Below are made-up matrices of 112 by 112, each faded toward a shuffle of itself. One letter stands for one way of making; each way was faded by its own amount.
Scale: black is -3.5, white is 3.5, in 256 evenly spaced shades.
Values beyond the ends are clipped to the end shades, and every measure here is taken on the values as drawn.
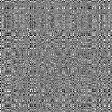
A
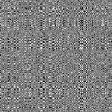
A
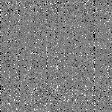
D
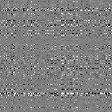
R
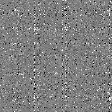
D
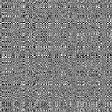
A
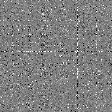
D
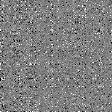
D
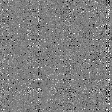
D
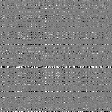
R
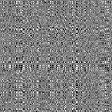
A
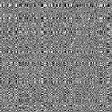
A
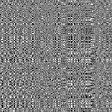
A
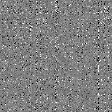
D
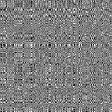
A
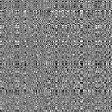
A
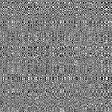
A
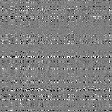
R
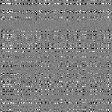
R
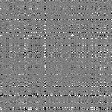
R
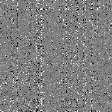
D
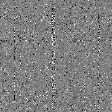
D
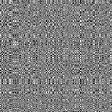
A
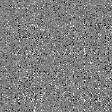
D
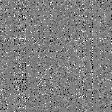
D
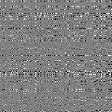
R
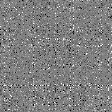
D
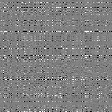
R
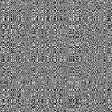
A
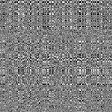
A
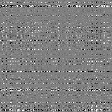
R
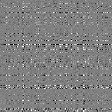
R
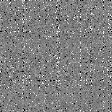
D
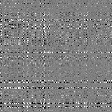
R
